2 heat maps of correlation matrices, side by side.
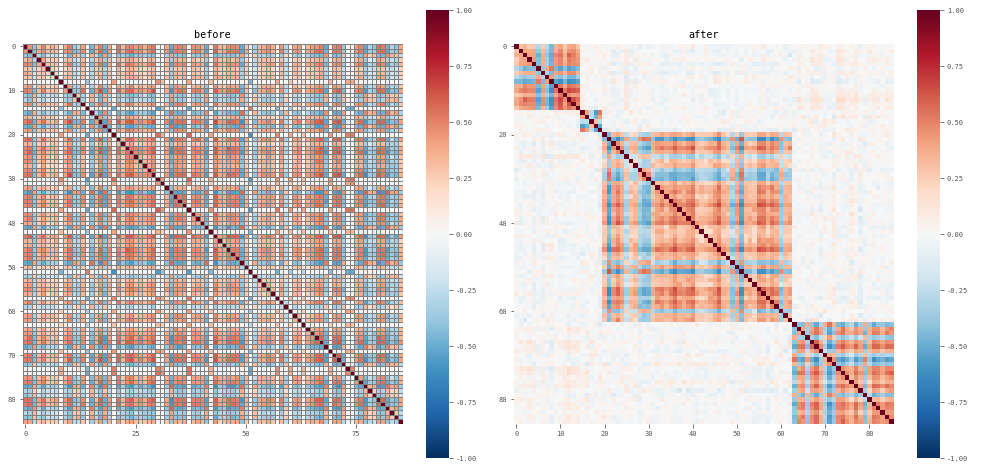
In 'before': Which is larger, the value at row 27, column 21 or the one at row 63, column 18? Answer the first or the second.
the first
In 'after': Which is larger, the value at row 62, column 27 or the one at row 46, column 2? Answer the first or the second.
the first
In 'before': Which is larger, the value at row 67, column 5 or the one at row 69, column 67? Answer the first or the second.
the first
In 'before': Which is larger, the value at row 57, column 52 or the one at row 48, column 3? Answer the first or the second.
the second
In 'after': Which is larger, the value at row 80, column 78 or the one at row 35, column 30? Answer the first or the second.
the first
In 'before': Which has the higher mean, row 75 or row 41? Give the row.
75
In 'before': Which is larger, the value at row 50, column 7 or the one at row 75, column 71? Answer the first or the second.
the second
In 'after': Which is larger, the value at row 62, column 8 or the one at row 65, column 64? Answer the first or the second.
the second
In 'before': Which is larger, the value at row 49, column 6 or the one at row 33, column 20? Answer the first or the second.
the second
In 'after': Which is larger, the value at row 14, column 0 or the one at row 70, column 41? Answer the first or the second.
the first
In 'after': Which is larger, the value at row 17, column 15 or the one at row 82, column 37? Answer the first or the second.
the second
